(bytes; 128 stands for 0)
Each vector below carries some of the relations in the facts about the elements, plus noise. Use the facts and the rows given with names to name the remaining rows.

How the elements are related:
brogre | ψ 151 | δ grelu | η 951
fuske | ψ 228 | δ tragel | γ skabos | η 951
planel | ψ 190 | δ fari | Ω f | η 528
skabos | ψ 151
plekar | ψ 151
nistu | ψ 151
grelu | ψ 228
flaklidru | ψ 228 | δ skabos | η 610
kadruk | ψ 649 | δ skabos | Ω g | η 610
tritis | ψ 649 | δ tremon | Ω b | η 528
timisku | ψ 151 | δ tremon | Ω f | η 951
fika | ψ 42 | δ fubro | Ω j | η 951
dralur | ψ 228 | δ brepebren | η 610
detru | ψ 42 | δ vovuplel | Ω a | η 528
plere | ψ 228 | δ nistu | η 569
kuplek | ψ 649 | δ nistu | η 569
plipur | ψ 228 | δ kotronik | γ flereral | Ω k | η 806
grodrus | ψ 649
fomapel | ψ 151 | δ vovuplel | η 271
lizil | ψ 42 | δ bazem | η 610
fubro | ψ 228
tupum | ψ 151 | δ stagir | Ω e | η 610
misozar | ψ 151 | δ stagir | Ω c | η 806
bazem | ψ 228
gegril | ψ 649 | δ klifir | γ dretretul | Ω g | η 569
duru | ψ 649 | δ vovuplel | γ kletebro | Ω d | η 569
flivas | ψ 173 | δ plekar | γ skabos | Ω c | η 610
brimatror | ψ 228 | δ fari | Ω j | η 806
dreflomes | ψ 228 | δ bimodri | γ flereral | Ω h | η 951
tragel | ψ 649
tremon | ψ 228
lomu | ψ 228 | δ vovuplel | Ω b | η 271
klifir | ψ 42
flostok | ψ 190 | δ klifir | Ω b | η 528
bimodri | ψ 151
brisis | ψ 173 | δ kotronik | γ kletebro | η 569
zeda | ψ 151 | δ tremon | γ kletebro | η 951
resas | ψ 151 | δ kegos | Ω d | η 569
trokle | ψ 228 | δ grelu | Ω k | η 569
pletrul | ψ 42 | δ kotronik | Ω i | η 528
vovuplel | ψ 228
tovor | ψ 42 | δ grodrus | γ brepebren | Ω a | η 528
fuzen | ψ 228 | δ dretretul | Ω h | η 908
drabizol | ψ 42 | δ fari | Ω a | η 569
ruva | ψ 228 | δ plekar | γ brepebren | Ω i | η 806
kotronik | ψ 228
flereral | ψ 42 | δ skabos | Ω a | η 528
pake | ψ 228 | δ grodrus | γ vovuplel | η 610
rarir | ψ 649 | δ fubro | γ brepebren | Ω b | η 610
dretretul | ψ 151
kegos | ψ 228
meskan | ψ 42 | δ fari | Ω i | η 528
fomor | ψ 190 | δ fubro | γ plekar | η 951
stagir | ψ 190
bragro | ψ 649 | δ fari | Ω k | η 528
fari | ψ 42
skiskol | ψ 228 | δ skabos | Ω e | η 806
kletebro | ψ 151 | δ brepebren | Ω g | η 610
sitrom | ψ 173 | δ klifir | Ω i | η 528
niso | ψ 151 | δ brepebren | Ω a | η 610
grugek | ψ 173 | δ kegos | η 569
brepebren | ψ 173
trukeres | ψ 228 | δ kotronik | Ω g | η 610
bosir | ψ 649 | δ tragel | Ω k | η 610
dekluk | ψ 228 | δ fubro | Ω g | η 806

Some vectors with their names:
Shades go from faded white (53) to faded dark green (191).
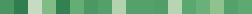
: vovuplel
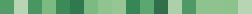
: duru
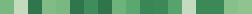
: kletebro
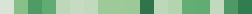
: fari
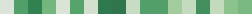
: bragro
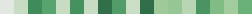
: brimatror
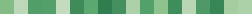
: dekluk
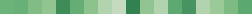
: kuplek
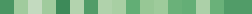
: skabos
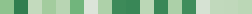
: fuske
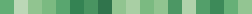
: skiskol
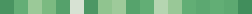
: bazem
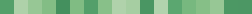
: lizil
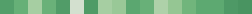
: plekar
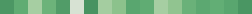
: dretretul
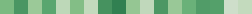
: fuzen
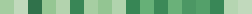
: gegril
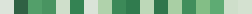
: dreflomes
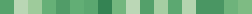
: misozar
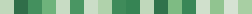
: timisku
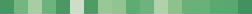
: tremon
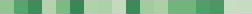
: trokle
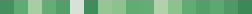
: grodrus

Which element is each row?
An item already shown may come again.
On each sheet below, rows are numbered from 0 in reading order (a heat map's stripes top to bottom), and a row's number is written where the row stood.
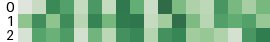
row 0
brimatror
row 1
flereral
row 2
meskan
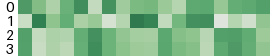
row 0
kotronik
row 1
fomor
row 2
flivas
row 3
flivas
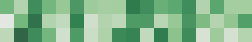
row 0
resas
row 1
drabizol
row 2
timisku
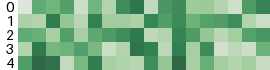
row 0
meskan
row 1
gegril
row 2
pletrul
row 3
zeda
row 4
lomu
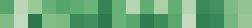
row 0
misozar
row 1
kletebro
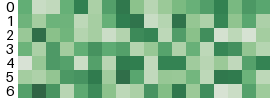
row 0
ruva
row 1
tovor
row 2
brogre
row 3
bosir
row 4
planel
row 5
plipur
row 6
fomapel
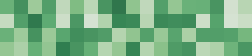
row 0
fuzen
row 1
fika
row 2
niso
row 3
brisis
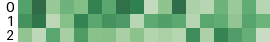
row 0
detru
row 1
vovuplel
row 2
rarir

